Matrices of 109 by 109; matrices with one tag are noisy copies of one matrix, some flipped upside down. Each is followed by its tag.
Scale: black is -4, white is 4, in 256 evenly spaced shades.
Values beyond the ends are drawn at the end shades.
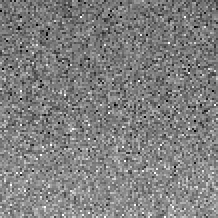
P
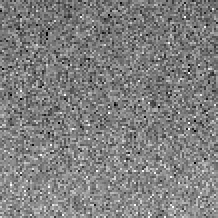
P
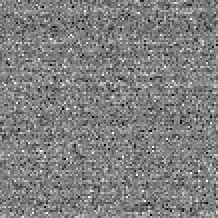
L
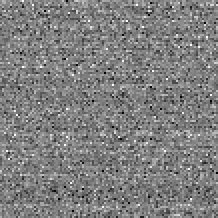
L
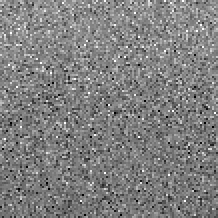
P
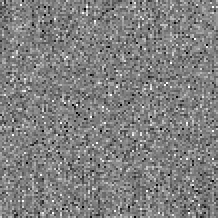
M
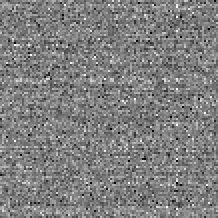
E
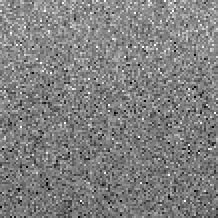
P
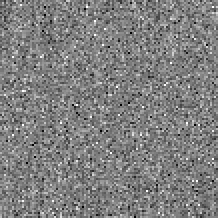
M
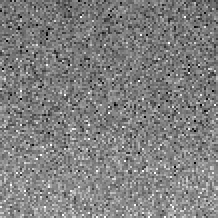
P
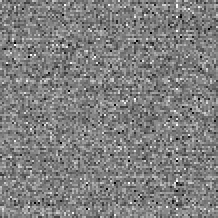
E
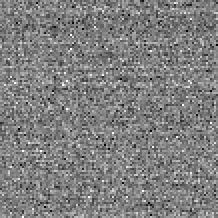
L
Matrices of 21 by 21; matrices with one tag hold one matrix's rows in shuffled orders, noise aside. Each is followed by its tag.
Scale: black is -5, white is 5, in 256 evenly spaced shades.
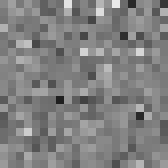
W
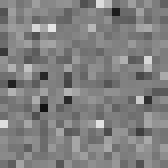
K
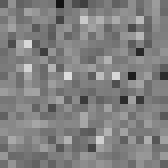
W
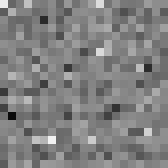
K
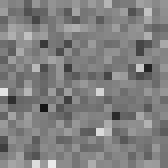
K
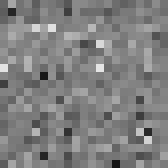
K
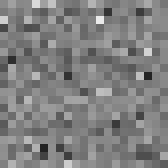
K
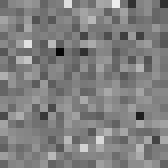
W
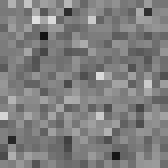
K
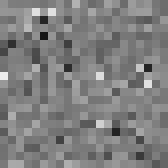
K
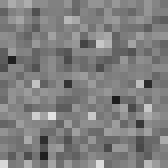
K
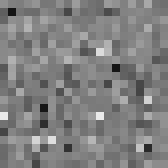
K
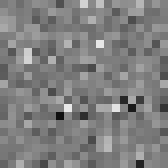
W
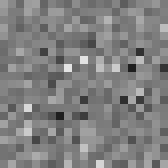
W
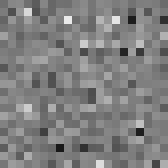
W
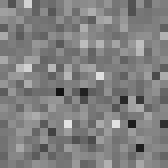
W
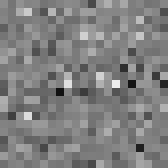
W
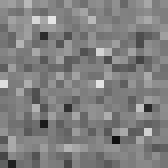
K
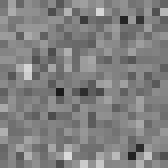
W
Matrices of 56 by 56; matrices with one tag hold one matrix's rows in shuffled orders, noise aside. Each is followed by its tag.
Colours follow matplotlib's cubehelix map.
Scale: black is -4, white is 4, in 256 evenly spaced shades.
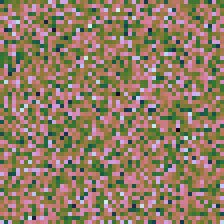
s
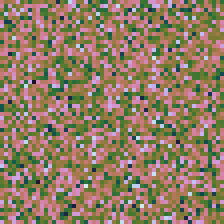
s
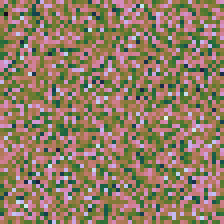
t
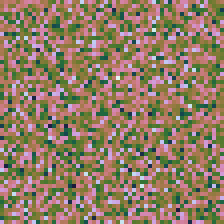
s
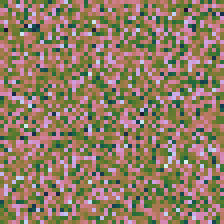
t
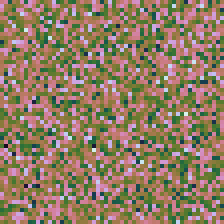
t
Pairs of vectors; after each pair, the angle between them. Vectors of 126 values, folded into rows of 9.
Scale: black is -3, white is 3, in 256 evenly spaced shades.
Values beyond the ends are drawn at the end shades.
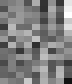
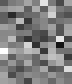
orthogonal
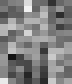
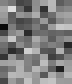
partly opposed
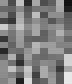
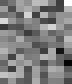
partly opposed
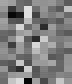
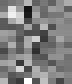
nearly opposite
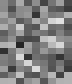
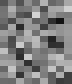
nearly opposite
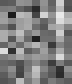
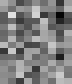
nearly opposite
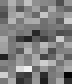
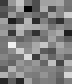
orthogonal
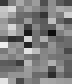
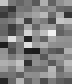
nearly opposite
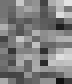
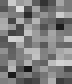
partly aligned
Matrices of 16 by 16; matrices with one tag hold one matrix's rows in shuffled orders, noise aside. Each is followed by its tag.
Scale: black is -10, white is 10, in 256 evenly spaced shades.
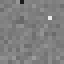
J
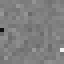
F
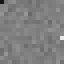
F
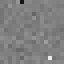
J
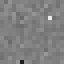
J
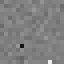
J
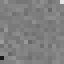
F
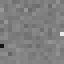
F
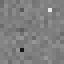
J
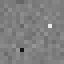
J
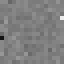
F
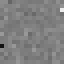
F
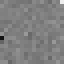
F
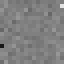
F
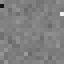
F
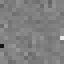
F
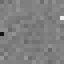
F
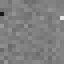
F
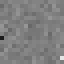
F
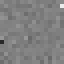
F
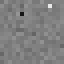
J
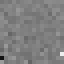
F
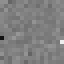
F
